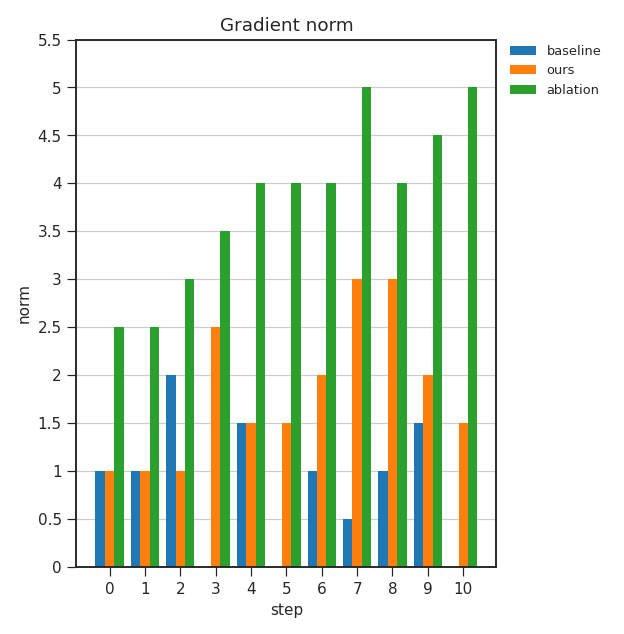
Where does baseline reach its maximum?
2
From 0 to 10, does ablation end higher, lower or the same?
higher
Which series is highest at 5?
ablation
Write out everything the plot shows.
Title: Gradient norm
x-axis: step, ticks 0 1 2 3 4 5 6 7 8 9 10
y-axis: norm, ticks 0 0.5 1 1.5 2 2.5 3 3.5 4 4.5 5 5.5
Legend: baseline, ours, ablation
Values:
baseline: 1 1 2 0 1.5 0 1 0.5 1 1.5 0
ours: 1 1 1 2.5 1.5 1.5 2 3 3 2 1.5
ablation: 2.5 2.5 3 3.5 4 4 4 5 4 4.5 5
